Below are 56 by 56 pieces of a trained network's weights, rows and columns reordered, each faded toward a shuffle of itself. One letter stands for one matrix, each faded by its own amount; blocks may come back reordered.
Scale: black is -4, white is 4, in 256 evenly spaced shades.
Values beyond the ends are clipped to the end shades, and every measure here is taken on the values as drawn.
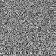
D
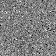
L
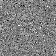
L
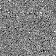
L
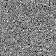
L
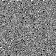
L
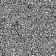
L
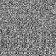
D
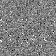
L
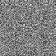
D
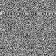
D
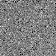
L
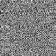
D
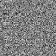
D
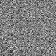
D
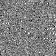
L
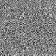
D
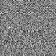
D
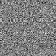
D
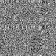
D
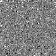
L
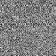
D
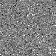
L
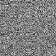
D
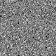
L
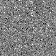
L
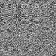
D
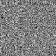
D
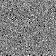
L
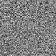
D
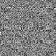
D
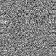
D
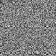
D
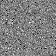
L
